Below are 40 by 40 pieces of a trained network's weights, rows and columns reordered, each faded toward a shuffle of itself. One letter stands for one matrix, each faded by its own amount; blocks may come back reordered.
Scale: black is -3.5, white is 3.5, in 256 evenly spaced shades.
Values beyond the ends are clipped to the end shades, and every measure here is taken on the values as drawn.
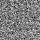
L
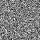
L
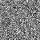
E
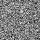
L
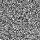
E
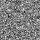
E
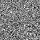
L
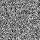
L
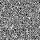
L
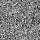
L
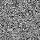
E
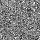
L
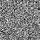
E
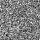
L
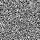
E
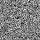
L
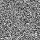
E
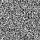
E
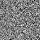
E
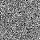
E
